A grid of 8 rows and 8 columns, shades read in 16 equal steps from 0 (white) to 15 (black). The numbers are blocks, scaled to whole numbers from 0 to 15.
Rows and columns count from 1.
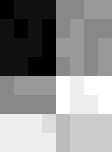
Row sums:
83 85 82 84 26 30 18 17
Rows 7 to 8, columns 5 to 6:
4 3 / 4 3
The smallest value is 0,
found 5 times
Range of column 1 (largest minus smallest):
14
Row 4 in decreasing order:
15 15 14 14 7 7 6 6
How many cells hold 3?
6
